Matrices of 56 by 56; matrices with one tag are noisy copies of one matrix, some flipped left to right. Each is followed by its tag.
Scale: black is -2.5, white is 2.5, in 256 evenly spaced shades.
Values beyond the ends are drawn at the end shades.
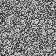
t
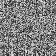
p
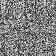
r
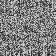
p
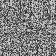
r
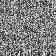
p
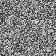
t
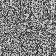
r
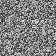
t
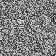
t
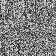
r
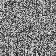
p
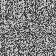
r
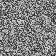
t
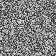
t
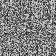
r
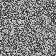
t
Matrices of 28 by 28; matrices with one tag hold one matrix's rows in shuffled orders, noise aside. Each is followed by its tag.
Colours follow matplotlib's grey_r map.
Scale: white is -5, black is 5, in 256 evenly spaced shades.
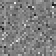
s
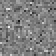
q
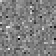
q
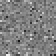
q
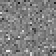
q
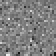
q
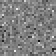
s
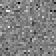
q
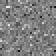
q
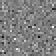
s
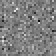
s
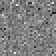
s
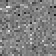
q
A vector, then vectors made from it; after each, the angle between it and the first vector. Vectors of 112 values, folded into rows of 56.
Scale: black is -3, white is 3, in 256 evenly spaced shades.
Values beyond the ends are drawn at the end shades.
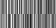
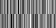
nearly opposite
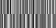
partly opposed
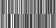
nearly parallel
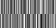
orthogonal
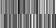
orthogonal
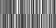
partly opposed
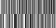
partly aligned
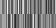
nearly parallel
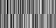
nearly opposite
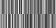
nearly parallel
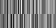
nearly opposite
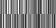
partly aligned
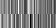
partly aligned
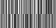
nearly parallel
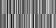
nearly opposite
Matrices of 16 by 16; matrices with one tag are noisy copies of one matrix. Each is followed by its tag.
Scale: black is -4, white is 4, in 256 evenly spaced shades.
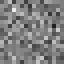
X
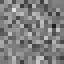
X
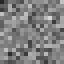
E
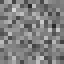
X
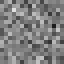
X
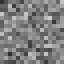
E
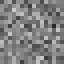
X
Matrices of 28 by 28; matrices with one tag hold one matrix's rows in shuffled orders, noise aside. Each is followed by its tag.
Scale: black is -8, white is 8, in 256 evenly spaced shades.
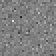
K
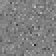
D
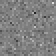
D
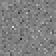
K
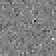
D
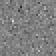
K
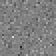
K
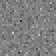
K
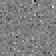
D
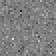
K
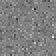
D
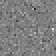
D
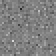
K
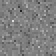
K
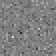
K
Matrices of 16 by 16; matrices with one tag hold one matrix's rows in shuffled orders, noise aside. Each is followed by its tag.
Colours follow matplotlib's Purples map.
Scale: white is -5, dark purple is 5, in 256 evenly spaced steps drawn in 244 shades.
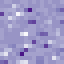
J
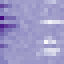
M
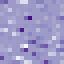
J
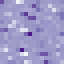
J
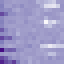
M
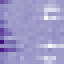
M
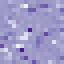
J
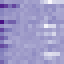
M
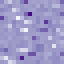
J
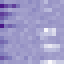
M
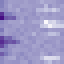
M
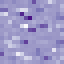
J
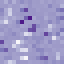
J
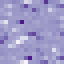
J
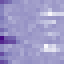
M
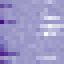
M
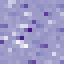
J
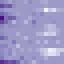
M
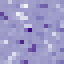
J
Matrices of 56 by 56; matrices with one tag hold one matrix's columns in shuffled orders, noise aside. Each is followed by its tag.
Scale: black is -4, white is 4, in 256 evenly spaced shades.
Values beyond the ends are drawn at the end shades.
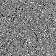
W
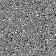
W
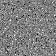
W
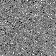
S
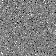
S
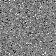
S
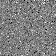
S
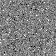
W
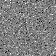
S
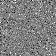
S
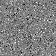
W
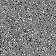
W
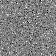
S
